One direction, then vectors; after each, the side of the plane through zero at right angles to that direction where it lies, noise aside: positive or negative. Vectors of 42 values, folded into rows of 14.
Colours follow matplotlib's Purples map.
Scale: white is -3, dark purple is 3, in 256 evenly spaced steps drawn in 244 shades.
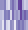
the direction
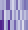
negative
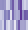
positive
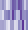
positive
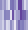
positive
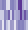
positive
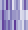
negative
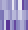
negative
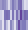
positive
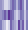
positive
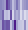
negative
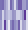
positive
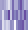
positive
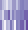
positive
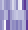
negative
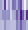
positive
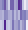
positive
